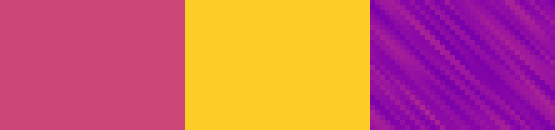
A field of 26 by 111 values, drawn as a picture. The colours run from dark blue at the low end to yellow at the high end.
It is made of 1 by 3 panels. Panel 1,1: middling, flat. Panel 1,2: very high, flat. Panel 1,3: low, slanting down to the right, faint in contrast.
